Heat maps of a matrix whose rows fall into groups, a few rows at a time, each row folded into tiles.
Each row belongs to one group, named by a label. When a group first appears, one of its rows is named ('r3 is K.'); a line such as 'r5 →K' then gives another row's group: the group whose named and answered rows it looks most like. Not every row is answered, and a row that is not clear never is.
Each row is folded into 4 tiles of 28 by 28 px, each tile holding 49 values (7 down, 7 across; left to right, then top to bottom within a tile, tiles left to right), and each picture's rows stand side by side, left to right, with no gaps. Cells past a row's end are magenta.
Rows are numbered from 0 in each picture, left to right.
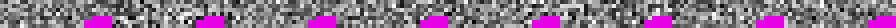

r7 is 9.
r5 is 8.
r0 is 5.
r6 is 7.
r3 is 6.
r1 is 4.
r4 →9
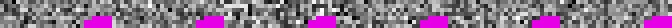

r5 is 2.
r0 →9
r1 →9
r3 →4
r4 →4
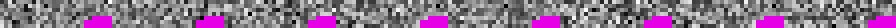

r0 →9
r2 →6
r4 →8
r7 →5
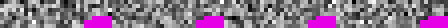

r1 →5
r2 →5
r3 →5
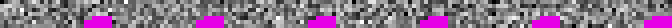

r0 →6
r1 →4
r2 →5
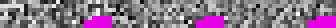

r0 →8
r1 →4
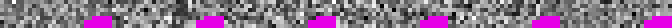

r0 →4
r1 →8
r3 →9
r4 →6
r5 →2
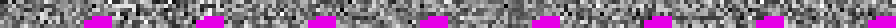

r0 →7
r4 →8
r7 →9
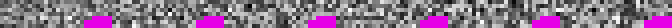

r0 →7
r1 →5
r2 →7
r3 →6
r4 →8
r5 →8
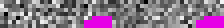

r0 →6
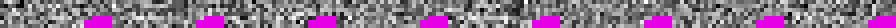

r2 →4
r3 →6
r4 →8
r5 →9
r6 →7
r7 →6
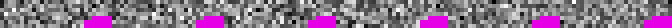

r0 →2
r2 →6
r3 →7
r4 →2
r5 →4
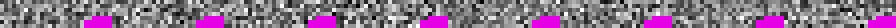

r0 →9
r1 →6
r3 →2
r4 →9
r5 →2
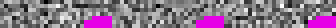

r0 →2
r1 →7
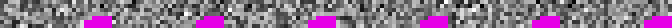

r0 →7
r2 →7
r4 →6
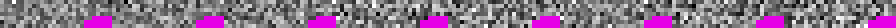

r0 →4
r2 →5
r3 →4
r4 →8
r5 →9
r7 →2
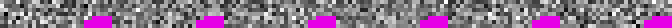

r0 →6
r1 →2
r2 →7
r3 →5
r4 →7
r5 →9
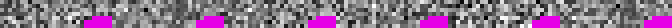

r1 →8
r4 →2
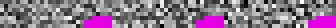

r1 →5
